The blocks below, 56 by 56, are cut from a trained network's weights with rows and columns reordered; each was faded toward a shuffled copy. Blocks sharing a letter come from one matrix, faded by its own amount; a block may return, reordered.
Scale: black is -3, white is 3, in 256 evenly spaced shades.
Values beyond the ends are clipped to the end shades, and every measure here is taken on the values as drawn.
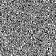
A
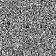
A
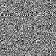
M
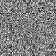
M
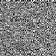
M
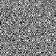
M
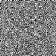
M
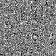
A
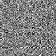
M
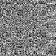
M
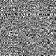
M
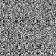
M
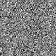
A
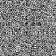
M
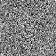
A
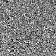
A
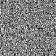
A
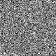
A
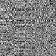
M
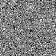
A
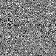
A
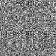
M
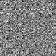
M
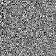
A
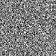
A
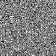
A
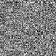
M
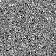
A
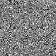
A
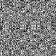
M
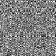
M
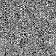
A
